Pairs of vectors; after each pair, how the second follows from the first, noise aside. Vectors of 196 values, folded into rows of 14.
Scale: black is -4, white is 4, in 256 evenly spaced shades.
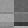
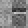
wrapped around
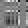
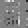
partly zeroed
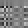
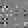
partly zeroed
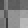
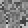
sign-scrambled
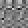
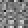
wrapped around
